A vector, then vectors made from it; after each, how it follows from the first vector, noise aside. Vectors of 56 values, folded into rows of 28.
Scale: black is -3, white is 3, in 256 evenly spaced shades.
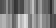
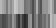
negated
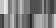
wrapped around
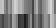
negated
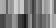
negated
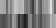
negated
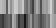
negated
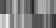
wrapped around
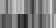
negated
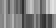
wrapped around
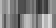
wrapped around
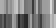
negated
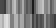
wrapped around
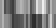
wrapped around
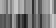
negated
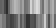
wrapped around
